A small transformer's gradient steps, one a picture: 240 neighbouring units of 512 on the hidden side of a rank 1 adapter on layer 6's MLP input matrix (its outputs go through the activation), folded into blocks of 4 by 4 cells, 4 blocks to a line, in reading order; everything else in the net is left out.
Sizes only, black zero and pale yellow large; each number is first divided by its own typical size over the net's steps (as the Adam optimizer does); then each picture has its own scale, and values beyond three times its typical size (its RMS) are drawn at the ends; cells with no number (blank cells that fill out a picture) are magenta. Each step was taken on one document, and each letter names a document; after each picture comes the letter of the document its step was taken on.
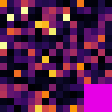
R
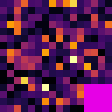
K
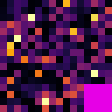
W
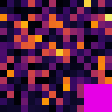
K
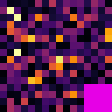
K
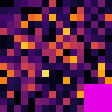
K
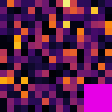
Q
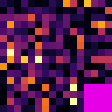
W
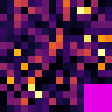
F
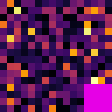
Q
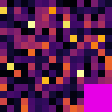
R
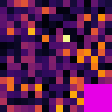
R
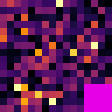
F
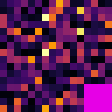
W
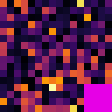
R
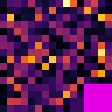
W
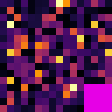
W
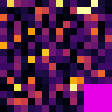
F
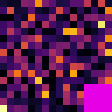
K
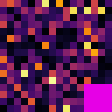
Q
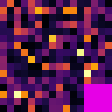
Q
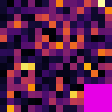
K
